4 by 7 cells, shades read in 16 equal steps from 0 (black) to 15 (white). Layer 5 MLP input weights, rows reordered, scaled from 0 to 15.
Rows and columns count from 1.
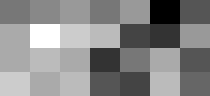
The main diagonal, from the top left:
7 15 10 5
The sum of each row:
45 64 56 59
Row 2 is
10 15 12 11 4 3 9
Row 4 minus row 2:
2 -5 -1 -6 0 8 -3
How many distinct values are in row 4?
6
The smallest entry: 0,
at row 1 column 6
